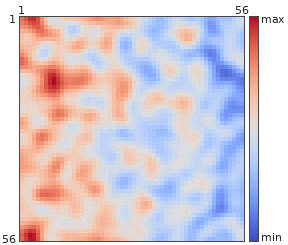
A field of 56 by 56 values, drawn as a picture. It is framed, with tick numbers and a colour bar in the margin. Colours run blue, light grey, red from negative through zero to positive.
On average the colour sits 50% of the way up the scale. There are no regular stripes. The field is mottled with small blotches. No lone cell stands out from its neighbours. The field climbs toward the left. No single row or column stands out from its neighbours.
